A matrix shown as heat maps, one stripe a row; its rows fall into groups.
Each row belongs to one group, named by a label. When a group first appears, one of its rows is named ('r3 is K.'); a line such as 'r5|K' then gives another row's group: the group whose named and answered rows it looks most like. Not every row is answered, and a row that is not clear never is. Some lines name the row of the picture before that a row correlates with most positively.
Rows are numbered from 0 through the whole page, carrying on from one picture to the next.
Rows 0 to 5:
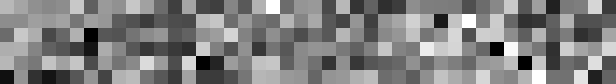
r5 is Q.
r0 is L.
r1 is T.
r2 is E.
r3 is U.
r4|L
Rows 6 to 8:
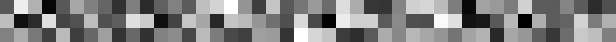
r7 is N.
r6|E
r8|U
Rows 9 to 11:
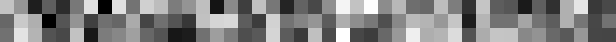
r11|E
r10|E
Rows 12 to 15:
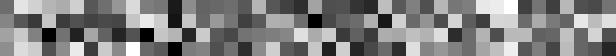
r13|N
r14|U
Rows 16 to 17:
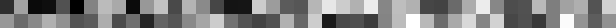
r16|Q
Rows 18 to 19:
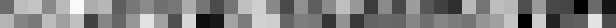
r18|L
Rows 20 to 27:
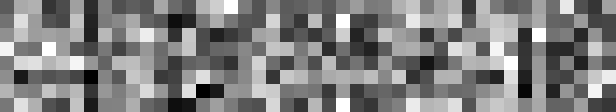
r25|N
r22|L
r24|L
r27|E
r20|E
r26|L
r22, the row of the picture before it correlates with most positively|19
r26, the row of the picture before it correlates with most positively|19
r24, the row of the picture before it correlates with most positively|18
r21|E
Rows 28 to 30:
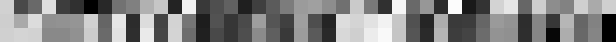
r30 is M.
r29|M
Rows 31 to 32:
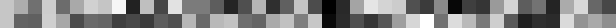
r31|M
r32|T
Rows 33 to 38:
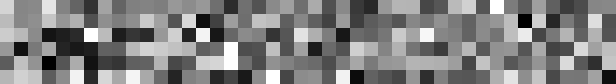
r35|U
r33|T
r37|E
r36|N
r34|L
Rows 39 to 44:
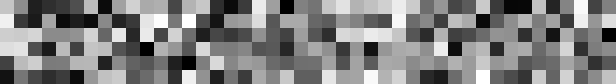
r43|E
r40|N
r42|U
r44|Q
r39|Q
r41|M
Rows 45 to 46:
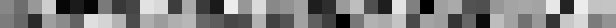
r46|M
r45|N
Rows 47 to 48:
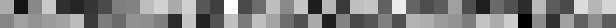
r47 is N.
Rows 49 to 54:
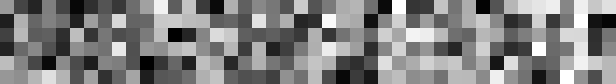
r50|Q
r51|E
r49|N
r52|Q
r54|T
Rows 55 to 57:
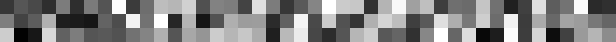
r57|N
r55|Q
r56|N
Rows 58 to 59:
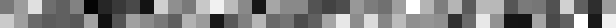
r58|E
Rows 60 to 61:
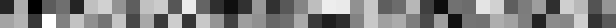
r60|Q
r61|M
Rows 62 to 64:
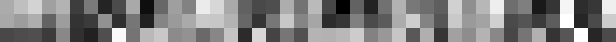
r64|Q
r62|T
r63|T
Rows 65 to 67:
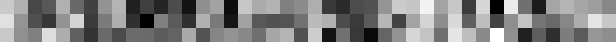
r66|U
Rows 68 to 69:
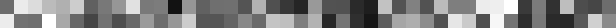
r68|L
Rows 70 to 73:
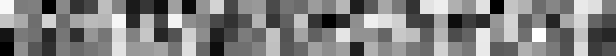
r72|Q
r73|Q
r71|M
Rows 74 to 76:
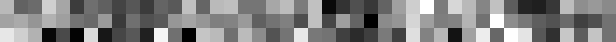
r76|U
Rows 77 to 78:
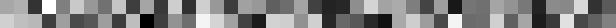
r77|M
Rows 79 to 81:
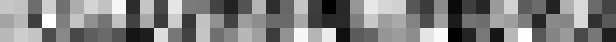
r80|M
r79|M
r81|U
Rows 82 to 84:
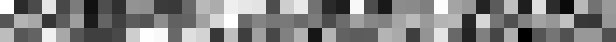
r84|N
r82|N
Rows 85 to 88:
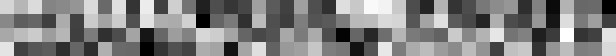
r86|M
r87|T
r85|M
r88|U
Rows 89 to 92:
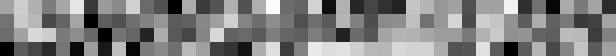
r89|L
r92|Q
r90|E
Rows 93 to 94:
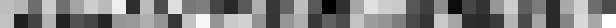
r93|M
